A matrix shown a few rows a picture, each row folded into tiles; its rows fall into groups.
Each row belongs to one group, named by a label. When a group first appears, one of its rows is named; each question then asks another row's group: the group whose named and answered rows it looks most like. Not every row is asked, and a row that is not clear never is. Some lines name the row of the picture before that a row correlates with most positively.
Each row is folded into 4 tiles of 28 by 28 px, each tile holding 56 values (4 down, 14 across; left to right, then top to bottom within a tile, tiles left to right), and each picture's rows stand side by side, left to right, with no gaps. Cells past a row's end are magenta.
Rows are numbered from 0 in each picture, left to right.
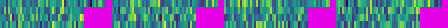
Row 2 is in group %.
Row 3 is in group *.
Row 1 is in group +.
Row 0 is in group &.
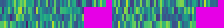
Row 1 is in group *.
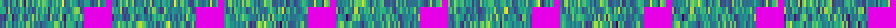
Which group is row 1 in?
&
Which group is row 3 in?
+
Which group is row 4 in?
%
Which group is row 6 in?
+
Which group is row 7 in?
+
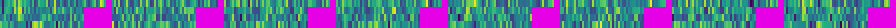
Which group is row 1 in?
*
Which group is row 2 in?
%
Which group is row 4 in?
+
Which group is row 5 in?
%
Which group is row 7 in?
+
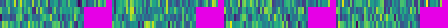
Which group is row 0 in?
&
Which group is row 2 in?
+
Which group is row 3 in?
+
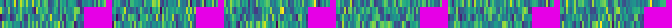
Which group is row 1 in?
+
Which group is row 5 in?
%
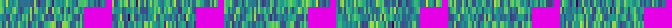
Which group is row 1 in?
%
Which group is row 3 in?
+
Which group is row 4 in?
*
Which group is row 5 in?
*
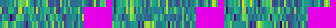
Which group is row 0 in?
+
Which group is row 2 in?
+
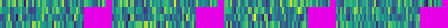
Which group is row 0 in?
%
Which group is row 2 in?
*
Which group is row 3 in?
&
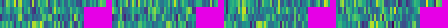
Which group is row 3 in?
+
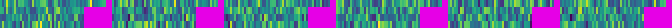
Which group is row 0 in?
%
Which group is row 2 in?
*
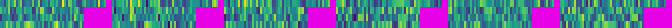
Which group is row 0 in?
&
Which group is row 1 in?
+
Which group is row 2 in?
%
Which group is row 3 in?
*
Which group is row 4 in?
%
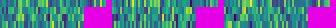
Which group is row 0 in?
+
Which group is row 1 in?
%
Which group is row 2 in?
+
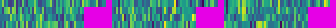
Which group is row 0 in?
*
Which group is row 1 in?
&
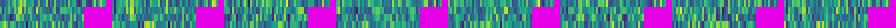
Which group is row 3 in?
%
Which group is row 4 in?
%
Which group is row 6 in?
*
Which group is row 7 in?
&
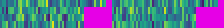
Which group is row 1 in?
&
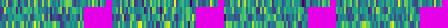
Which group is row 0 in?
*
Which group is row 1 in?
&
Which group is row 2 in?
&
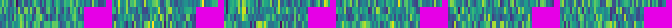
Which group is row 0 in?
*
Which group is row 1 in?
%
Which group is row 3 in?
&
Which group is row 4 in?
*
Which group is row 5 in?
*
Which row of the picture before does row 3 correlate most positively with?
3
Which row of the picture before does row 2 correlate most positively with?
2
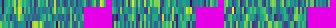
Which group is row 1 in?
%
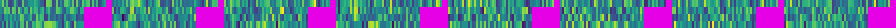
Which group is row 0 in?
*
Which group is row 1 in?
+
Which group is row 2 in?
%
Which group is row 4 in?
%
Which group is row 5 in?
*
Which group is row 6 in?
%
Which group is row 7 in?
+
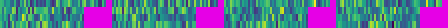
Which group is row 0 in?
*
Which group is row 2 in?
%
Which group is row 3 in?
+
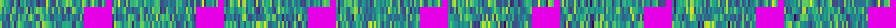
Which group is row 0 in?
*
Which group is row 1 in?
+
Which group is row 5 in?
*
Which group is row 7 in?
+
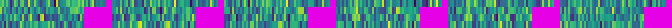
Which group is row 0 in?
*
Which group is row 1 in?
&
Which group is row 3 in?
&
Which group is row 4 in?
+
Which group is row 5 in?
&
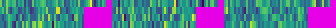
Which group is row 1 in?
&
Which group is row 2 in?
%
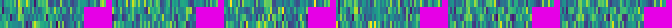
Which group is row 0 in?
+
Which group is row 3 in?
&
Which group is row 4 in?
+
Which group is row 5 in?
+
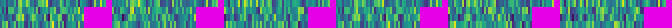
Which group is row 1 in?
+
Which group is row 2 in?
%
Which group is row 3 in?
+
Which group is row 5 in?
%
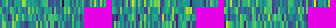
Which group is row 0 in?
+
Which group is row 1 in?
%
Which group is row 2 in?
+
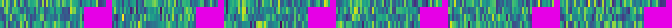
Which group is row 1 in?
%
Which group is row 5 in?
*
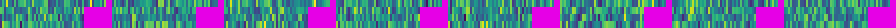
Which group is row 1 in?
*
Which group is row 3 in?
&
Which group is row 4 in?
&
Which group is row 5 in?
*
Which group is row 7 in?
*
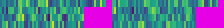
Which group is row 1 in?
%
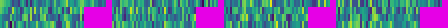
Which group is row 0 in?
*
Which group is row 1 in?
&
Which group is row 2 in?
+
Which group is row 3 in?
*
